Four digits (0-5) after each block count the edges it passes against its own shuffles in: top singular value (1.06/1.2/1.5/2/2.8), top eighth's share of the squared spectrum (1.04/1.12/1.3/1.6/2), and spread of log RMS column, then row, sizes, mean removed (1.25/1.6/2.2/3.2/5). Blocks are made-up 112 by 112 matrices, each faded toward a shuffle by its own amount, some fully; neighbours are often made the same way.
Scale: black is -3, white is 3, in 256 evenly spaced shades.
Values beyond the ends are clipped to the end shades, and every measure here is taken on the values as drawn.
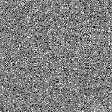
4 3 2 1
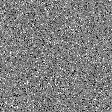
0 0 0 0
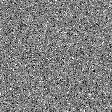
2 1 0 0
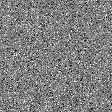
0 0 0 0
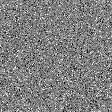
2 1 0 0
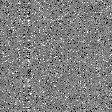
3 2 2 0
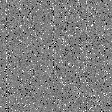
3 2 2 0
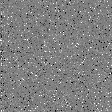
2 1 0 0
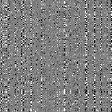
5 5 4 2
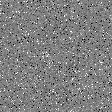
1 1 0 0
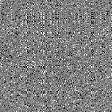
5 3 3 2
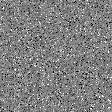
2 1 0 0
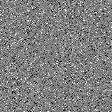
3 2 1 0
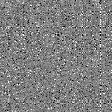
4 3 2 2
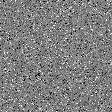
0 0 0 0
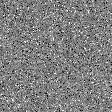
0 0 0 0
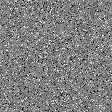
1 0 0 0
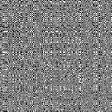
5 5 4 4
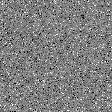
3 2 0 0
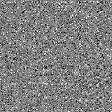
4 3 1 2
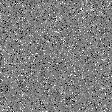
0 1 1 0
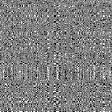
5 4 3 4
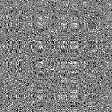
5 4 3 3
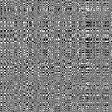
5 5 4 4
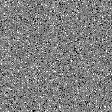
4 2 1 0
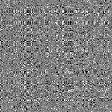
5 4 3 3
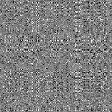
5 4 3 3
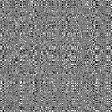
5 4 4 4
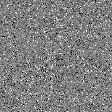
3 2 1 1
